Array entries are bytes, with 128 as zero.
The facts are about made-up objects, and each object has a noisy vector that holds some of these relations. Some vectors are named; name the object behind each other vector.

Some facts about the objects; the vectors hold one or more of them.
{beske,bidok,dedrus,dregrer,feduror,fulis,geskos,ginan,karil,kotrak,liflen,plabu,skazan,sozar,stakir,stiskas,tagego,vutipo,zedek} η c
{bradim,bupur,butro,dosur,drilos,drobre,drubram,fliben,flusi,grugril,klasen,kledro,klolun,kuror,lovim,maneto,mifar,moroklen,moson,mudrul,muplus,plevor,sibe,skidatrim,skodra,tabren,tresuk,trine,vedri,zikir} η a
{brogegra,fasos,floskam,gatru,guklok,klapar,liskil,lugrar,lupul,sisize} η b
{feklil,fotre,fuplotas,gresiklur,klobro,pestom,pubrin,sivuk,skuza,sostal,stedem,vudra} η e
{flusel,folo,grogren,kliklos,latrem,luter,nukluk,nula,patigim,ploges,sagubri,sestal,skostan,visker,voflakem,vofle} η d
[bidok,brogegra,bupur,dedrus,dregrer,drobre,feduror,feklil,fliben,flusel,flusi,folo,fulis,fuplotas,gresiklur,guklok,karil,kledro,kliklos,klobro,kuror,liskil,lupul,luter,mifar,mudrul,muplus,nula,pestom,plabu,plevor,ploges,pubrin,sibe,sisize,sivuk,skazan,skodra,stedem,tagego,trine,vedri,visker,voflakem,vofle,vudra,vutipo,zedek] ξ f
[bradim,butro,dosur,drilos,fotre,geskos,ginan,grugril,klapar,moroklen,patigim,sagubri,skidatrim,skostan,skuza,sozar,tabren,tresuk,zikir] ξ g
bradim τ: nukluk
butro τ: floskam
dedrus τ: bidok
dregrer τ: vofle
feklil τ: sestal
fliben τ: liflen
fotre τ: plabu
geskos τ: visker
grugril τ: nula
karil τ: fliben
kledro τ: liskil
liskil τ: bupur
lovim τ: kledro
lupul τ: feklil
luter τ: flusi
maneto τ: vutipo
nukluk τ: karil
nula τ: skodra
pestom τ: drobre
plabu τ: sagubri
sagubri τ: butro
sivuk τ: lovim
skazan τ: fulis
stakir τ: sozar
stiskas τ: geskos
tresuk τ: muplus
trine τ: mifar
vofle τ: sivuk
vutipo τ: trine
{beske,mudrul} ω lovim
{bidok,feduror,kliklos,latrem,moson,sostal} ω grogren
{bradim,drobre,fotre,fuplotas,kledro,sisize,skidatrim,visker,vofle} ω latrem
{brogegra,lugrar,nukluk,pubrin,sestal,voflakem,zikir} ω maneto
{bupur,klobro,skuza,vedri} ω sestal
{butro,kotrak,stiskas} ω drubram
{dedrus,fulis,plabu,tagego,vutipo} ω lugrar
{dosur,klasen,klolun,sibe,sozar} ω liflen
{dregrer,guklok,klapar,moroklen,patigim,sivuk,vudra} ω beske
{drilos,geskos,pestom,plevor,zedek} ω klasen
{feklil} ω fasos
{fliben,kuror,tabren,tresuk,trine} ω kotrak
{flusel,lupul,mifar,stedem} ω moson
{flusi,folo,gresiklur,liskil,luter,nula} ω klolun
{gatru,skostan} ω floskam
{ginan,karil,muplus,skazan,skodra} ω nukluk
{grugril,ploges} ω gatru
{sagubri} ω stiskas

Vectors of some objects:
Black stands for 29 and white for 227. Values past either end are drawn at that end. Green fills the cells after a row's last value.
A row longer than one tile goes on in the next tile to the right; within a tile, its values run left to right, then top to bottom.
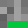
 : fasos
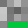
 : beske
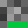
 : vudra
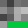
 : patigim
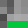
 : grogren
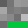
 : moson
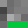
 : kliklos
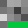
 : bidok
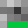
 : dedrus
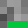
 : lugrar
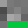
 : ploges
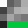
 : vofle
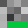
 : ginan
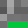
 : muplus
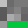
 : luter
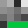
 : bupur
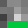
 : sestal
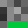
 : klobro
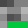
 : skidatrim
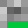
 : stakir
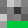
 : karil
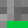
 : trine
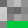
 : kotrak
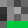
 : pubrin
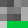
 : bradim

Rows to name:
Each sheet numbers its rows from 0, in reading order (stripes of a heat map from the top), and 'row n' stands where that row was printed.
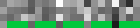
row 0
maneto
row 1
drobre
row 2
dregrer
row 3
liflen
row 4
sivuk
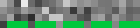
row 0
kledro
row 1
sostal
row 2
tagego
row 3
voflakem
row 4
vedri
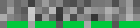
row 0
flusi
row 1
sozar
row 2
fuplotas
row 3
zikir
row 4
floskam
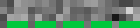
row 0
latrem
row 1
sisize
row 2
mifar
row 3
brogegra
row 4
skuza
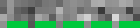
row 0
fliben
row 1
visker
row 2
drubram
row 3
feduror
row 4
zedek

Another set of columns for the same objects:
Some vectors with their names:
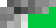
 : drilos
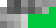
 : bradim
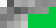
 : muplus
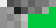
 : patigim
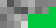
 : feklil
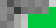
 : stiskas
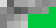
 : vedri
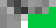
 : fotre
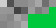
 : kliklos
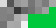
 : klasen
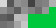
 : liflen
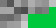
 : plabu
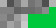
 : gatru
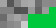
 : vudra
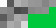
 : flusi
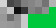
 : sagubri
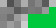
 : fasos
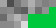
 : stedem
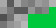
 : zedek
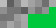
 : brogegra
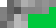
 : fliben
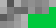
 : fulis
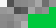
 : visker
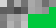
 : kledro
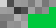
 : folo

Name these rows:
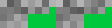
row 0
lupul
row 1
guklok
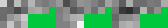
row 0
bupur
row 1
sostal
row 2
dregrer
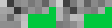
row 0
sestal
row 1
nukluk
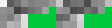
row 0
zikir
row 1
geskos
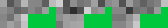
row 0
lugrar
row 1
vofle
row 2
beske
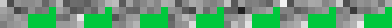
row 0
ploges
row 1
ginan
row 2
bidok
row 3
gresiklur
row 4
lovim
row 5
mifar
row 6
moson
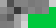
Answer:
kotrak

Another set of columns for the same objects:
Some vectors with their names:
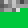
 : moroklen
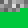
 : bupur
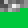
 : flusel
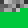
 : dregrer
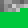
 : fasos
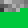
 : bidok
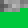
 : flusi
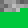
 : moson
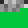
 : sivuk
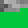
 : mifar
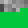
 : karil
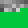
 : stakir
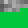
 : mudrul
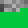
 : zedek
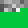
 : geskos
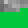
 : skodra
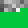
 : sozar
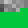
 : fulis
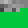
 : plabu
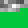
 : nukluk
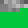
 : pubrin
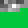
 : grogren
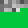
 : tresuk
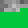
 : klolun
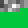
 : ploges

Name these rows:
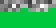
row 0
liskil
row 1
sagubri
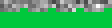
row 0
brogegra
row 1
pestom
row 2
klapar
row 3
sestal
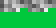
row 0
butro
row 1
skidatrim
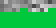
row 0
vedri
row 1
bradim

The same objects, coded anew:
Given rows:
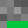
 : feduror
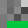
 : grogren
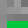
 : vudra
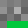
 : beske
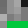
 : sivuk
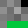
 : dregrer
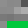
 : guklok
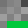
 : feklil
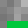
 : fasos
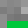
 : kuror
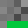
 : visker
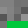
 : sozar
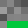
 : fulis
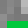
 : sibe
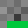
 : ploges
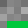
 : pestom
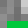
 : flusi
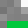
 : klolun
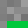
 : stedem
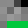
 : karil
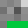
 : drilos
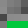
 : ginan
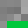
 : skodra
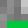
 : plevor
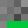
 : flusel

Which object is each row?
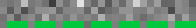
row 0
sestal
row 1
lupul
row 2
moson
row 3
fotre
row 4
sostal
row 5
klapar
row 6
kledro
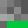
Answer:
nukluk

